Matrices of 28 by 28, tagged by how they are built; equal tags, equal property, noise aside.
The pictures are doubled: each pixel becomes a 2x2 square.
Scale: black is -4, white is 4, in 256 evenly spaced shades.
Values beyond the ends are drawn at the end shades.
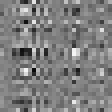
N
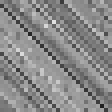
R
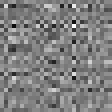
N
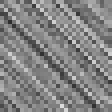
R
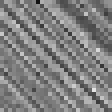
R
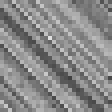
R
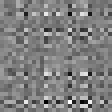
N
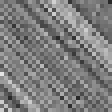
R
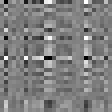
N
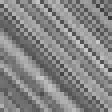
R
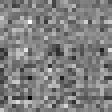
N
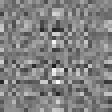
N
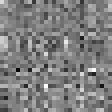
N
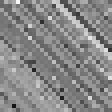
R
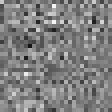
N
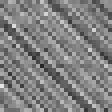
R
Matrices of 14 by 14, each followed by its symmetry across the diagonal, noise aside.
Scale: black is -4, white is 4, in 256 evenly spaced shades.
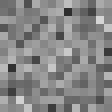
symmetric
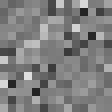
symmetric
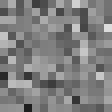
antisymmetric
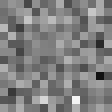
antisymmetric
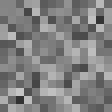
symmetric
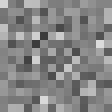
symmetric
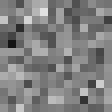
antisymmetric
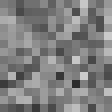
antisymmetric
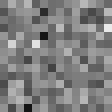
antisymmetric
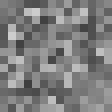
symmetric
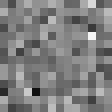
antisymmetric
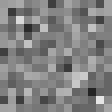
symmetric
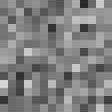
antisymmetric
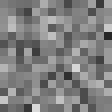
antisymmetric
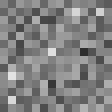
symmetric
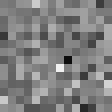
antisymmetric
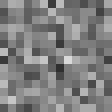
antisymmetric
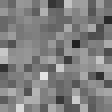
antisymmetric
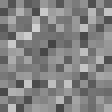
symmetric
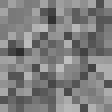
symmetric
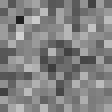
symmetric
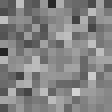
symmetric
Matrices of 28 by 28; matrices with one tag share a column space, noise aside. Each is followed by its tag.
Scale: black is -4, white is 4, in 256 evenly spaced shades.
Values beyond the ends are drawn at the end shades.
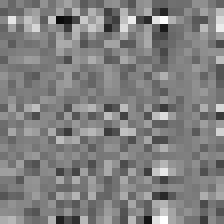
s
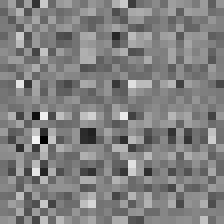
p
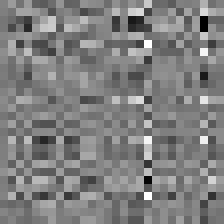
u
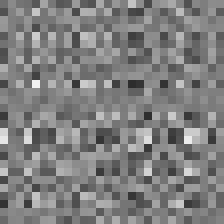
p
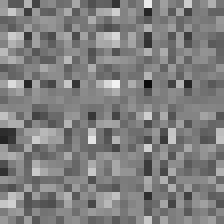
p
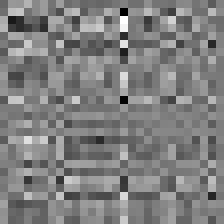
u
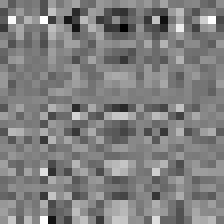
s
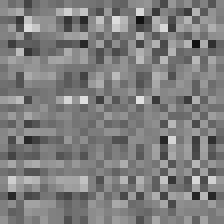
u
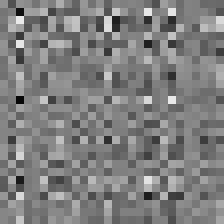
u
